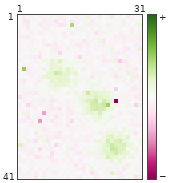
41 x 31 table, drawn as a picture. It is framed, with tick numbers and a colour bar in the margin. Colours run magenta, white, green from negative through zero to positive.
On average the colour sits 50% of the way up the scale. No single row or column stands out from its neighbours. There are no regular stripes. The distribution is heavy-tailed on both sides. Three bumps rise from the field. Neither half mirrors the other.
